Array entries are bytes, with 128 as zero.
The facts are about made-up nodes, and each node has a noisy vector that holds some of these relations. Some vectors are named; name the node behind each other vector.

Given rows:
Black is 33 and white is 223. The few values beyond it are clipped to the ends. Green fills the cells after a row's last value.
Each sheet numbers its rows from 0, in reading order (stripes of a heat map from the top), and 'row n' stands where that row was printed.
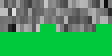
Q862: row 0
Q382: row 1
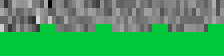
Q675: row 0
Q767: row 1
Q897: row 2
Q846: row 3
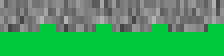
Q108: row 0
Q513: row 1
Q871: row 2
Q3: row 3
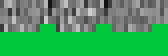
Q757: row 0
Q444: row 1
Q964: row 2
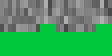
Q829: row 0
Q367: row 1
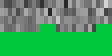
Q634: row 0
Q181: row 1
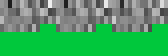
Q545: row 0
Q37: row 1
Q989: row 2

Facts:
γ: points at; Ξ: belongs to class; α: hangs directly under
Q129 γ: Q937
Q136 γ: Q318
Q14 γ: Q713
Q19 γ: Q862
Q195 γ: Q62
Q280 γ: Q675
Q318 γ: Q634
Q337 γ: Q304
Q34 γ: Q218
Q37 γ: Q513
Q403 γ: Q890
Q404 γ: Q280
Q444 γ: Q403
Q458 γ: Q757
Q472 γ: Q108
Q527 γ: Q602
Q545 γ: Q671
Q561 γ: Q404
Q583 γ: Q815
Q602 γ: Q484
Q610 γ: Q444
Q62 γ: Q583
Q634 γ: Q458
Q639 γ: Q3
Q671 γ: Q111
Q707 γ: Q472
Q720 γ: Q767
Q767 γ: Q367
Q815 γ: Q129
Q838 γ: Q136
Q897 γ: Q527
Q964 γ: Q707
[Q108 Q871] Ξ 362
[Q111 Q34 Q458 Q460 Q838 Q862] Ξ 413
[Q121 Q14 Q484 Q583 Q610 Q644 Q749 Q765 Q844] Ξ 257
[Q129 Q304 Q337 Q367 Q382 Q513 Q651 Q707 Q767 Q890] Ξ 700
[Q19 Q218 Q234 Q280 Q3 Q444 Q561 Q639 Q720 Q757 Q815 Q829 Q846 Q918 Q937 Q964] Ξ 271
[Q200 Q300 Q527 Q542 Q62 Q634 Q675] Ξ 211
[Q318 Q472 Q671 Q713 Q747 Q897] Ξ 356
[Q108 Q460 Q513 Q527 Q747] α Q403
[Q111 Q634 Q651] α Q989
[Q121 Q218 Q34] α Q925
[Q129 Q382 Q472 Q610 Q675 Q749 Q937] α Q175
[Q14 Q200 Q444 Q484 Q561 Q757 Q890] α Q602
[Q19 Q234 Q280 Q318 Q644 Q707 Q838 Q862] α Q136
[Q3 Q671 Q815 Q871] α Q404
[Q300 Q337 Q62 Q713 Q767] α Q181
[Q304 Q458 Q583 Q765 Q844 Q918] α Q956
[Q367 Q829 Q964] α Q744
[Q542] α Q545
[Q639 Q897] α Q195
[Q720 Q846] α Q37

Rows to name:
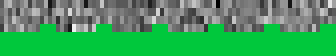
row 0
Q561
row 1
Q280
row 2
Q458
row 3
Q937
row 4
Q304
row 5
Q195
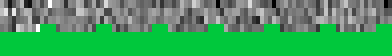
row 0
Q136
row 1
Q403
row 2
Q62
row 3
Q749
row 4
Q610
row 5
Q918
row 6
Q14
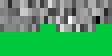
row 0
Q404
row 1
Q602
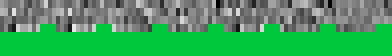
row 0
Q234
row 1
Q19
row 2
Q472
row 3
Q200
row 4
Q838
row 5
Q129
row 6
Q121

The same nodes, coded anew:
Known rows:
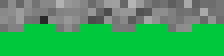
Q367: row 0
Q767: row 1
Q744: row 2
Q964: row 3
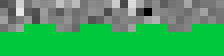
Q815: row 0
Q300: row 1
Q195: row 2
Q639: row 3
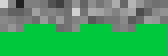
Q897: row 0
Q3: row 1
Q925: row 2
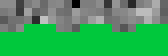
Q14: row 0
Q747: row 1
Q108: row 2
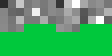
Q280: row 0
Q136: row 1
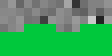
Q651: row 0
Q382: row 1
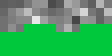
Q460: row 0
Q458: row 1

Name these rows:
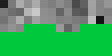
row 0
Q862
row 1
Q675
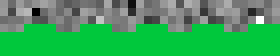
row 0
Q583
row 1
Q444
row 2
Q890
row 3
Q956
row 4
Q175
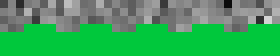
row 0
Q484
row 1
Q634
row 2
Q527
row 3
Q34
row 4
Q757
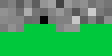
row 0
Q304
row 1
Q707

